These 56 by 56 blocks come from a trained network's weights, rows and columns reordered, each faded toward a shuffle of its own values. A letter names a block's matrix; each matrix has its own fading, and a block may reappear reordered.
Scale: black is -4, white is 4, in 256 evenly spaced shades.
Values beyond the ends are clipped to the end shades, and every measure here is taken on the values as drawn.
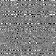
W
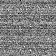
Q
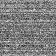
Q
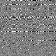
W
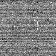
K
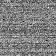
Q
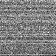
K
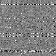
W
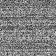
Q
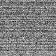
K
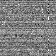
K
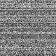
K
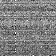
K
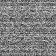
Q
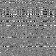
W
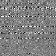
W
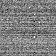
K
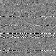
W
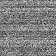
Q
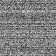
Q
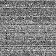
K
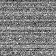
K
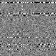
W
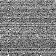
K
